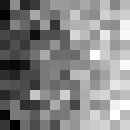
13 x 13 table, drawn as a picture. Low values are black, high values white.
The bottom right is the ninth with the highest average. Values rise toward the right. No regular stripes run through it. On average the colour sits 50% of the way up the scale.
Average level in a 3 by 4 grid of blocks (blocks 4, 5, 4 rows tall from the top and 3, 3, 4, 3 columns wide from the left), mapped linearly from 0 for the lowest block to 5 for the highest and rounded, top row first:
0 1 4 5 / 0 2 3 5 / 0 2 4 5
